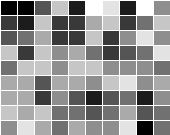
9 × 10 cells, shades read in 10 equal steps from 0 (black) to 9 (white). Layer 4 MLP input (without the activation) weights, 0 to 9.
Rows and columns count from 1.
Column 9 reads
9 4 8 4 5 5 1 3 0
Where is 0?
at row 1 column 1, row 1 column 2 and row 9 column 9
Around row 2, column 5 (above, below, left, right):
1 2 2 6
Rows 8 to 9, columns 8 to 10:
6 3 4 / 8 0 4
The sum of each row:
43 40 44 48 56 58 36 48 51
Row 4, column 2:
2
